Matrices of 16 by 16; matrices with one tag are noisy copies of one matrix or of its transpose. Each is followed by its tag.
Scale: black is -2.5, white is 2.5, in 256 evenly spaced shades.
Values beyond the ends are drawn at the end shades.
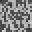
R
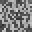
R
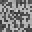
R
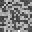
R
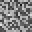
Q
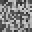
R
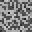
Q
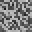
Q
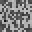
R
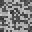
R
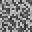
Q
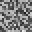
Q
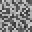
Q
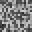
R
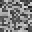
R
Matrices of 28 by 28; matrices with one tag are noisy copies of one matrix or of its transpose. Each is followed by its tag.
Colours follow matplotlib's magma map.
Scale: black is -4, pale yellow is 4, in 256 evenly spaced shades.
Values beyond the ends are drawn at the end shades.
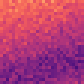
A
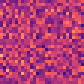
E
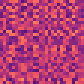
E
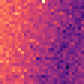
A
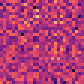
E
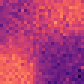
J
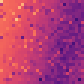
A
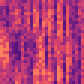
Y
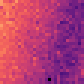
A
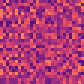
E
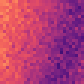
A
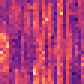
Y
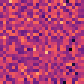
E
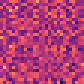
E
